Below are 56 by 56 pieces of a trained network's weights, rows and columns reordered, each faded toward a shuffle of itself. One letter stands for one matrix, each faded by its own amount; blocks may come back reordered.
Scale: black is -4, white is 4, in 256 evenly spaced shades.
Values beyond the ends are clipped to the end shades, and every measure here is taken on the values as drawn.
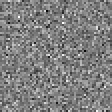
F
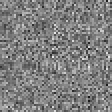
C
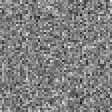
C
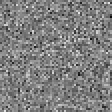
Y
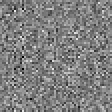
C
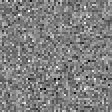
Y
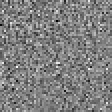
F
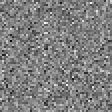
F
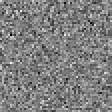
Y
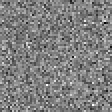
F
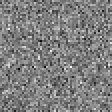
Y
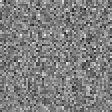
C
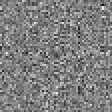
C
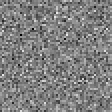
F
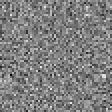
C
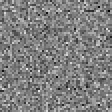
Y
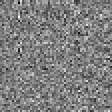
C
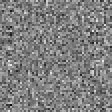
C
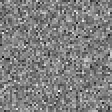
Y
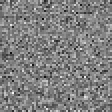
Y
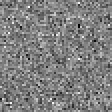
Y
